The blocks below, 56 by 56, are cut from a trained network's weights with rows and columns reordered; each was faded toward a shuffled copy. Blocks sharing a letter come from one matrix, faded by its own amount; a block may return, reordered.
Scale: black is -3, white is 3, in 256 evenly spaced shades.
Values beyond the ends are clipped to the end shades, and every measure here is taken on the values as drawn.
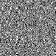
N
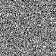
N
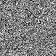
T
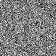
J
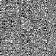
N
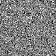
N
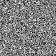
T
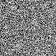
J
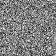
T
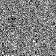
N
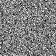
T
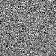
N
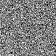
J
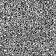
T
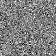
N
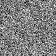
T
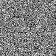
J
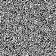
T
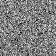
T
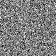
T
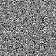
N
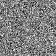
J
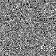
N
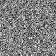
J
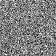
J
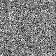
T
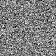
J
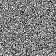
J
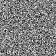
J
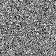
J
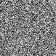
J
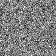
J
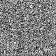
T
